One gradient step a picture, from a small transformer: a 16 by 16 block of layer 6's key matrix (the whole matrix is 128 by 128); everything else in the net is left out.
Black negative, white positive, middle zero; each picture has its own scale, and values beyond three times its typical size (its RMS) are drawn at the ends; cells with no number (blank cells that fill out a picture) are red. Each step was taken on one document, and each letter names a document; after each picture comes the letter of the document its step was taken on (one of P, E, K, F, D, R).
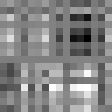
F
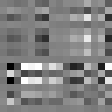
F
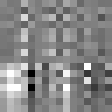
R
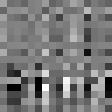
R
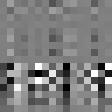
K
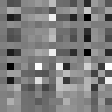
R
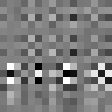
R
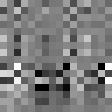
K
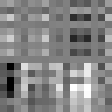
F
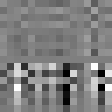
K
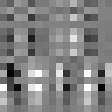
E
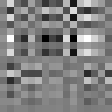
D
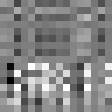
E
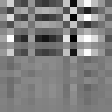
D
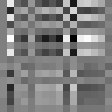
D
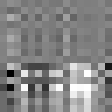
F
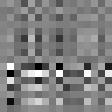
E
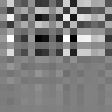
D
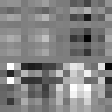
F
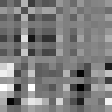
E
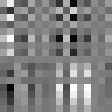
D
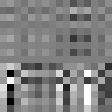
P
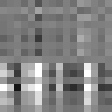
E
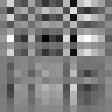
D
